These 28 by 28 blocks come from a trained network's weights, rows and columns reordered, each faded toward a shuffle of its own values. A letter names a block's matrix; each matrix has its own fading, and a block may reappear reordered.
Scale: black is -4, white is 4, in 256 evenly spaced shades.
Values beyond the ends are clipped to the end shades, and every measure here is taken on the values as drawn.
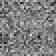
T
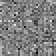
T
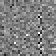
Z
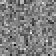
T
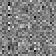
Z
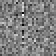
Z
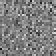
T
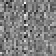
Z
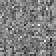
T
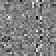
Z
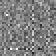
Z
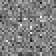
Z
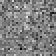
T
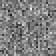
T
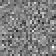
T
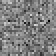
T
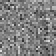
T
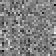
T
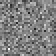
T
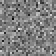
T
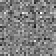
T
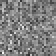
T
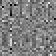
Z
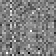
Z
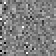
Z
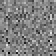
Z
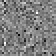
Z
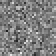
T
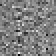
Z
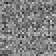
T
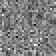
T
